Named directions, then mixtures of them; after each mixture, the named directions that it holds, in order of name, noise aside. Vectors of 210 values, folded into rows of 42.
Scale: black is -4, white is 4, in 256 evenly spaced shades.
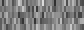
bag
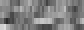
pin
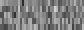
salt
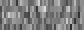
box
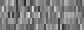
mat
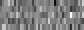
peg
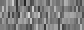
mat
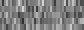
bag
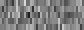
mat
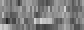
bag, pin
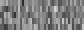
salt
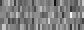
peg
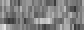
peg, pin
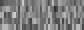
salt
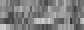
pin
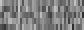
peg, salt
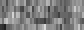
mat, pin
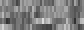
box, pin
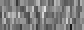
bag, box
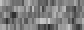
pin, salt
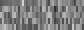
salt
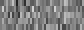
mat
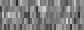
box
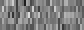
mat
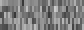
salt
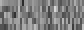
salt
